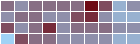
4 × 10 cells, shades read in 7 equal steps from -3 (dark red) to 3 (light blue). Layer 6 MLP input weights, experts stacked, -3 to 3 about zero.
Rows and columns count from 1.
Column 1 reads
0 1 -1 3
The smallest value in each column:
-1 -1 0 -2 0 -1 -3 -1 1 1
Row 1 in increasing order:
-3 -1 0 0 0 0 0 1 1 2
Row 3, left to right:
-1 1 0 -2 1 0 0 0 1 1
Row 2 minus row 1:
1 -1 0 1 1 -1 1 2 0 1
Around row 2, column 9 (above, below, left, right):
2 1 1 2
